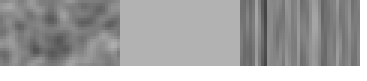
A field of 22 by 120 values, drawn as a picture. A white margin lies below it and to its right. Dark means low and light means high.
The table splits into one row of 3 panels. Panel 1,1: middling, blotchy. Panel 1,2: high, flat. Panel 1,3: middling, streaked downward.
